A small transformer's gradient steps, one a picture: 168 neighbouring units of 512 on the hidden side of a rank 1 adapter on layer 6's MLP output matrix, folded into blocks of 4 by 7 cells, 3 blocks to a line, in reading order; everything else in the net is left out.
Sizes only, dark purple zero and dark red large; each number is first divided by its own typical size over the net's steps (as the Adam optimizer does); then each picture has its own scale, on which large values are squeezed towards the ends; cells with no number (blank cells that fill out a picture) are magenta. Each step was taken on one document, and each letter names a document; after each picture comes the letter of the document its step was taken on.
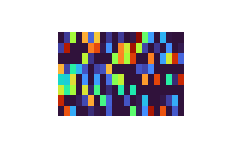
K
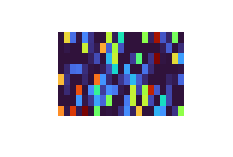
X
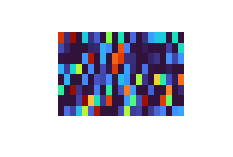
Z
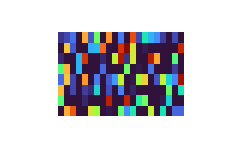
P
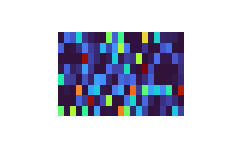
X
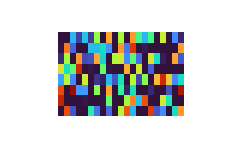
P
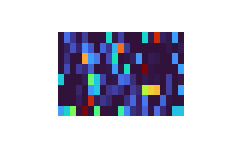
X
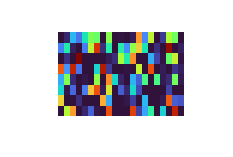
K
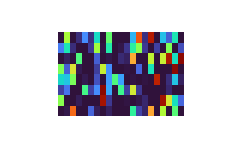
K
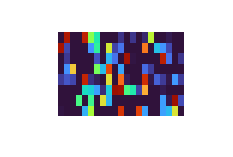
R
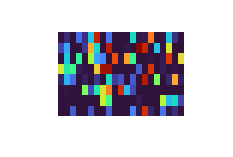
K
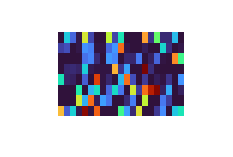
X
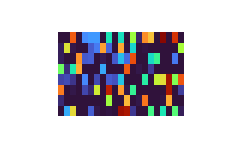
P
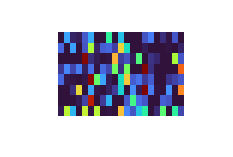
X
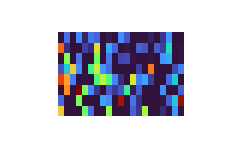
K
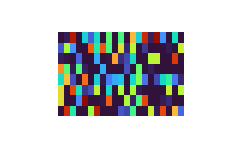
P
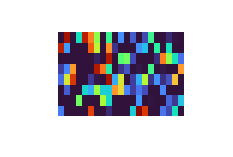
R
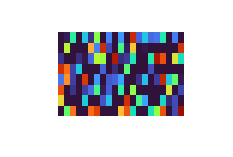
P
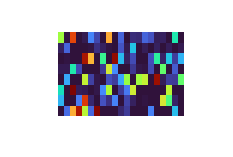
Z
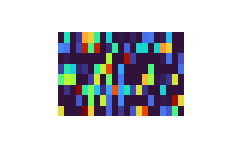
R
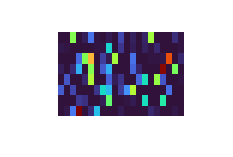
Z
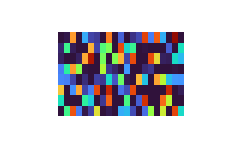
P
